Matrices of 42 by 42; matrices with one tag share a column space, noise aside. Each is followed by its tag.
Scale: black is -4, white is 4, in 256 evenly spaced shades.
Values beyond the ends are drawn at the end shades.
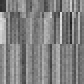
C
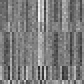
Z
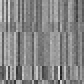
Z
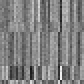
Z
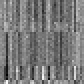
Z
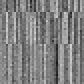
C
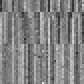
C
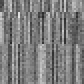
C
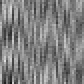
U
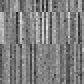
C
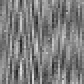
U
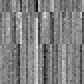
C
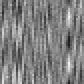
U
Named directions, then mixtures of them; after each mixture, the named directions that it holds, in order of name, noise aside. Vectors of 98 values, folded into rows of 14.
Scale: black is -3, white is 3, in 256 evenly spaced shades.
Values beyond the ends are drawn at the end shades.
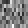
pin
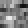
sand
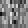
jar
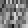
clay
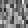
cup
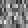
clay, cup, jar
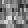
cup, jar, sand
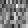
clay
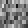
clay, jar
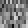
clay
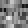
cup, pin, sand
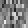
clay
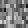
cup, sand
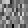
pin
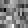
cup, pin, sand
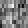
jar, pin, sand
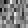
clay, cup, pin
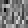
cup, pin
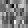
cup, jar, sand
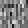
jar, pin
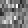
clay, jar, sand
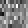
clay, jar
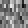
cup, pin, sand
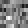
cup, pin, sand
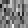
pin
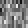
clay, cup, jar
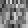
clay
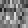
clay, pin, sand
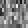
clay, cup, jar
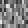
cup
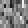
cup, pin, sand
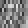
clay, jar, pin
